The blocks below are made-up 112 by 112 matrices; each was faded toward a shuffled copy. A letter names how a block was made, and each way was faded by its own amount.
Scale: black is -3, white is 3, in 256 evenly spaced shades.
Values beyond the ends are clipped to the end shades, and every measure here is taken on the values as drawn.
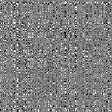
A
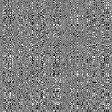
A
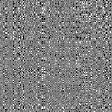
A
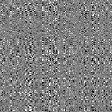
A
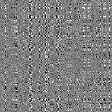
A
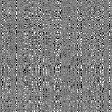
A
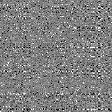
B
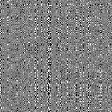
A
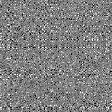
B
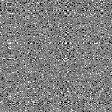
B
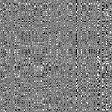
A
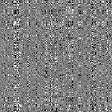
A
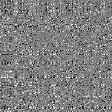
B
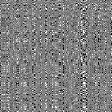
A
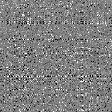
B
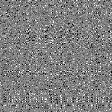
B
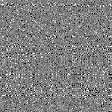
B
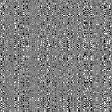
A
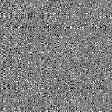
B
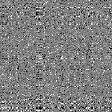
B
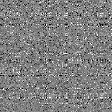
B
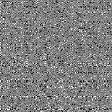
B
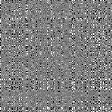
A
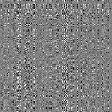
A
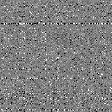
B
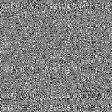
B
